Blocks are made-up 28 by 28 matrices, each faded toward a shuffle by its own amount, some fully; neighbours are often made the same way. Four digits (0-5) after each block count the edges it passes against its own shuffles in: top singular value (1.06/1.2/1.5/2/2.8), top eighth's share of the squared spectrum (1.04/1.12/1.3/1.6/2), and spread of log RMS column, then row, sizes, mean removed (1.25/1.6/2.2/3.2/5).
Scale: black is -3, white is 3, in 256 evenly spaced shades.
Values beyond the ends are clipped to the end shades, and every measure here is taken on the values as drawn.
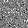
1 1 0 0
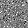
0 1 0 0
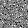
0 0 0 0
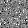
0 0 0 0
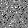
0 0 0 0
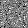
0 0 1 0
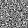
0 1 0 0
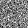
0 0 0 0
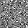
2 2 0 0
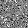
0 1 0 1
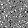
1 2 0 0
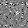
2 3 1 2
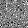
0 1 0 0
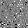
2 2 0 1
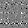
3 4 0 2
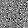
2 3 1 1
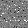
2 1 0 0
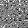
2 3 0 2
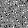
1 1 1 0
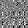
4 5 2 2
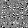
3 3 1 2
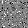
2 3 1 0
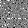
2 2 0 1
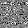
1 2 0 3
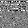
2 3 0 3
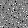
0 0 0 0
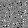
1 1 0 0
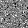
1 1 0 0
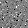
1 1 0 0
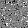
1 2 0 1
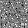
2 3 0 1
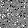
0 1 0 0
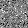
0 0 0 0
